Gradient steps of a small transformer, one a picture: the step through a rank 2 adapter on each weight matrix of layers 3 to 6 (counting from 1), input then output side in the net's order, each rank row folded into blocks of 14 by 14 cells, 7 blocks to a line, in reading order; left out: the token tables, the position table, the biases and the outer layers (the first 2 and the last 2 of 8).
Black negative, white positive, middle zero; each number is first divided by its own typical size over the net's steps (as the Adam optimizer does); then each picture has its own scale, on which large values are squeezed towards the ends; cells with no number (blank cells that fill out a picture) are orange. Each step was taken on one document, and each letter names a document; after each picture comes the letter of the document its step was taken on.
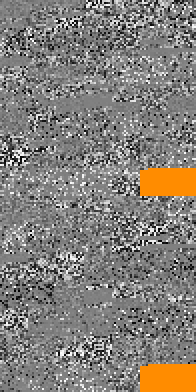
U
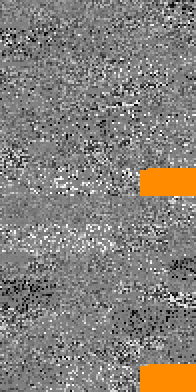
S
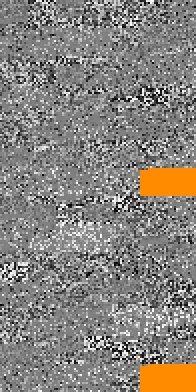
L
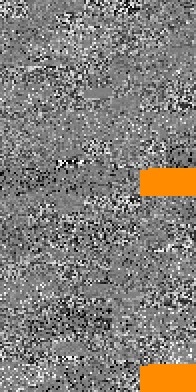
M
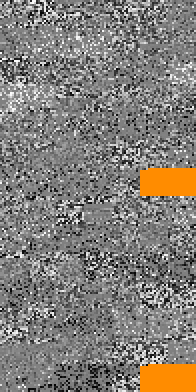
L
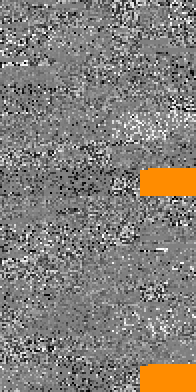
S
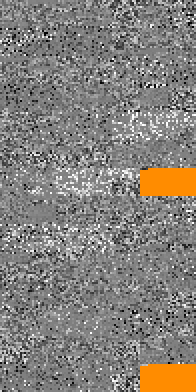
S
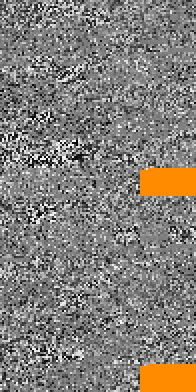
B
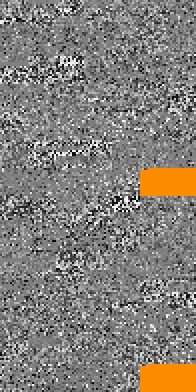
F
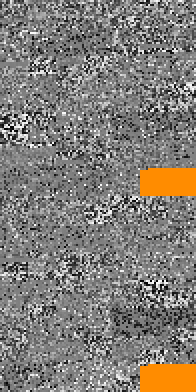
L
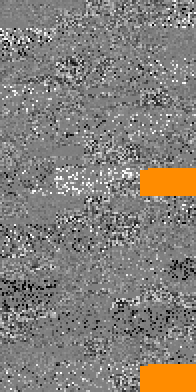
S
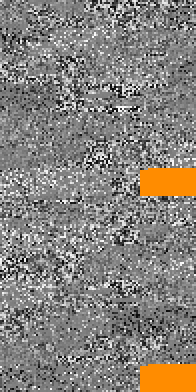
U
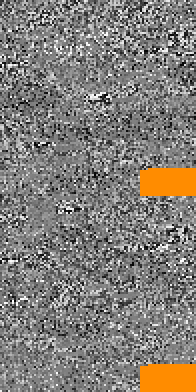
L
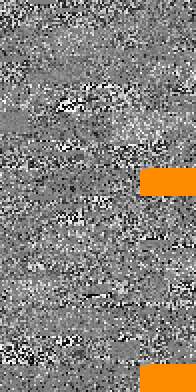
U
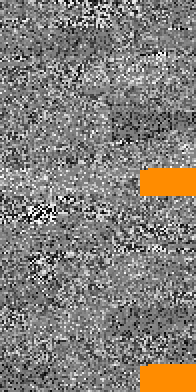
B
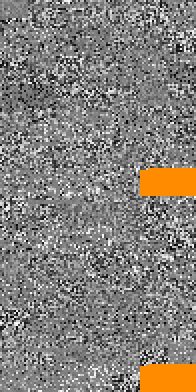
L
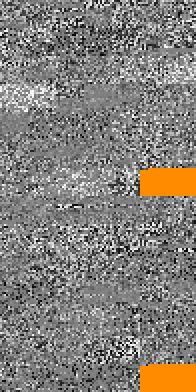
U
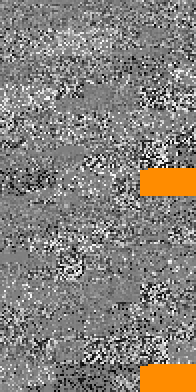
U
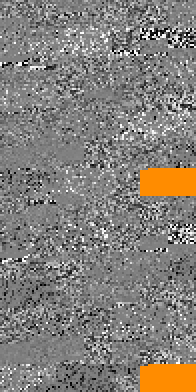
M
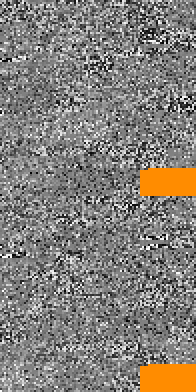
L
